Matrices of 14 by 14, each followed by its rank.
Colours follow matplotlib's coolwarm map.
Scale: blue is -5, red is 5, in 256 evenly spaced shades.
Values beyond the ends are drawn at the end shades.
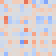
three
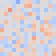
full rank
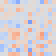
three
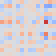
three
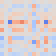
three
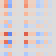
one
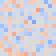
full rank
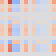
one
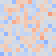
full rank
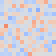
full rank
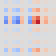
one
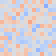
full rank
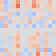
three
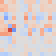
three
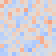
full rank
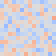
full rank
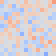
full rank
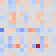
three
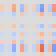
one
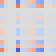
one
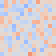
full rank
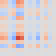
one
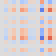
one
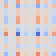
one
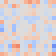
three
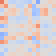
three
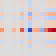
one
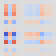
one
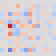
three
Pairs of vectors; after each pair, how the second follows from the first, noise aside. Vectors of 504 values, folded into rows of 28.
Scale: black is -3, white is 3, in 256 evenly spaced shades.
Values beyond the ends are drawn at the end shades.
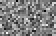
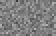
shrunk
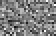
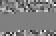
partly zeroed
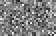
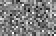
copied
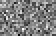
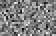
negated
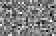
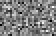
negated
